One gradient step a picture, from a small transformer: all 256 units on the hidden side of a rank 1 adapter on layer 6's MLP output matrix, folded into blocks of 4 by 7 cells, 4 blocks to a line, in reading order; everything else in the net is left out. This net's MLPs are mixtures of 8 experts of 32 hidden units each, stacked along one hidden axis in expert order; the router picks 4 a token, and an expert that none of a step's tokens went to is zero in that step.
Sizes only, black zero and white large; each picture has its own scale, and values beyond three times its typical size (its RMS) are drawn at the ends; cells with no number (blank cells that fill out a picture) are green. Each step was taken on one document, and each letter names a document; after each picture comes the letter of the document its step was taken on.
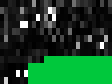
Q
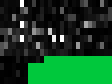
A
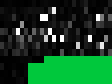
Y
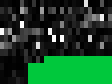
A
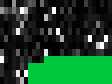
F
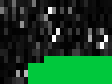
F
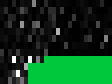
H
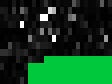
F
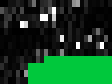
Q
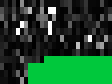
Y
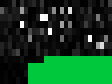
Y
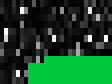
F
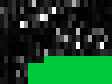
Q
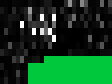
A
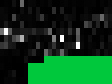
A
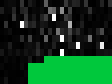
Q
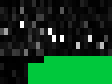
A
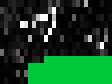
Q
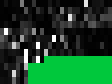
A
